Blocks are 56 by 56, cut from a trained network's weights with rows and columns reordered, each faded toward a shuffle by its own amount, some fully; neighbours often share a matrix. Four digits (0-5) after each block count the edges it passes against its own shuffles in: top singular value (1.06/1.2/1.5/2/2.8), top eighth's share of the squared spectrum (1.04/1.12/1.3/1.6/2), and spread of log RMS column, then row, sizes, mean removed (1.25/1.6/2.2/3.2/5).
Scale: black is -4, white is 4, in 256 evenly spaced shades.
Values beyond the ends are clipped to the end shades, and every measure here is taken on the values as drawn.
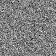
0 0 0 0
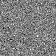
0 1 0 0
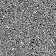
0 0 0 0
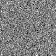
2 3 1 0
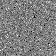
0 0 0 0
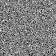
0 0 0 0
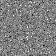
0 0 0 0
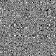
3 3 1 2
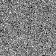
1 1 0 0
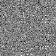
2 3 2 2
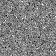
0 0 0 0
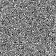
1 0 0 0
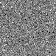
2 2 0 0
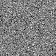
0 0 0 0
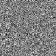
3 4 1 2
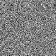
3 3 1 1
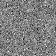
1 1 0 0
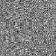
3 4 2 2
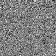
2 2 0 1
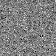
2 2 0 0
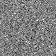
0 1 0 0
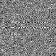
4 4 0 2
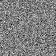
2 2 0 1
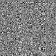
3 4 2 2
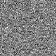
3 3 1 1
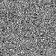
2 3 0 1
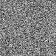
2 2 0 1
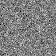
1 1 0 0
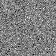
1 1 0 0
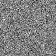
2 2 0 0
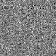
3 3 0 1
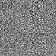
3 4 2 1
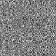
3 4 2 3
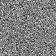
1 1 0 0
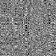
3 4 2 2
